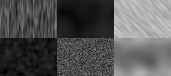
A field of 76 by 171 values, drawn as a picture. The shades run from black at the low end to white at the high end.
It is made of 2 by 3 panels. Panel 1,1: low, streaked downward. Panel 1,2: very low, smooth, faint in contrast. Panel 1,3: high, slanting down to the right, faint in contrast. Panel 2,1: very low, blotchy, faint in contrast. Panel 2,2: low, fine-grained. Panel 2,3: middling, smooth.
